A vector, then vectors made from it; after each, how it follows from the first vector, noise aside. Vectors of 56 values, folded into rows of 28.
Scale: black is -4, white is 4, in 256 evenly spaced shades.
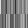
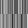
reversed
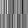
wrapped around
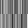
reversed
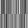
wrapped around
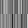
reversed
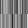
reversed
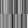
reversed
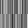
reversed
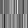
wrapped around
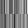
wrapped around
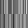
wrapped around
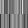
wrapped around
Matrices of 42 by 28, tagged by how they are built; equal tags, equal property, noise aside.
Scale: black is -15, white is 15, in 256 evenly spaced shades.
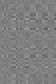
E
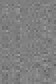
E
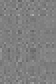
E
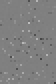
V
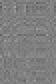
E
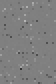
V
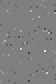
V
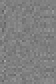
E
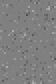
V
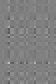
E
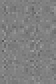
E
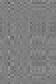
E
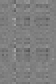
E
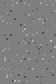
V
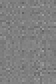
E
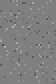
V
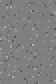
V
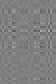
E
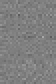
E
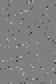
V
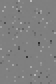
V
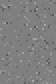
V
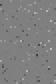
V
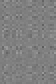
E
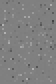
V
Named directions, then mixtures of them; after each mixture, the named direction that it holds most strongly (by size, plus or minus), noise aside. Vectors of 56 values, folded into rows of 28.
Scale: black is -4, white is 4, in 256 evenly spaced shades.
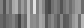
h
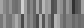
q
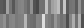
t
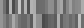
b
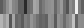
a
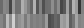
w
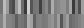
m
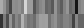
a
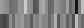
a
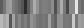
a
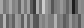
q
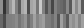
m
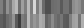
h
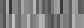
w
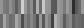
q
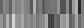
w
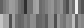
a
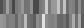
t
